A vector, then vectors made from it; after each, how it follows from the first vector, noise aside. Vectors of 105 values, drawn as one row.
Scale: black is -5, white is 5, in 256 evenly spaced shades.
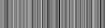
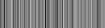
reversed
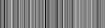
reversed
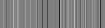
partly zeroed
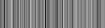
reversed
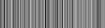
reversed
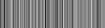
reversed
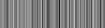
copied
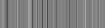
partly zeroed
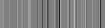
partly zeroed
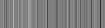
partly zeroed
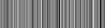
copied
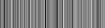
reversed
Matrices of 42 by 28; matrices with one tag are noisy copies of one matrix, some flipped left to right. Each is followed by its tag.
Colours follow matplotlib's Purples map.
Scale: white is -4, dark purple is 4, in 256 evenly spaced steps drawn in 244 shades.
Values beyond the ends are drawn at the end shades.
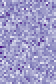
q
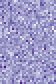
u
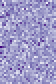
q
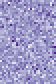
q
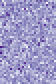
q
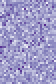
q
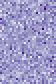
u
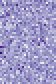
q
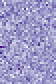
q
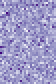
q
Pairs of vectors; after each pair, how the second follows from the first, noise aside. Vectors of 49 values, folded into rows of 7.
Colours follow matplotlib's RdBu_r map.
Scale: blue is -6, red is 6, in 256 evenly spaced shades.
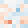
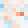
wrapped around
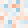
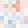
sign-scrambled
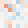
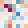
scaled up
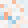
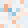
wrapped around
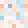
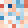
scaled up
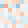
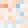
sign-scrambled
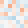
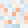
wrapped around
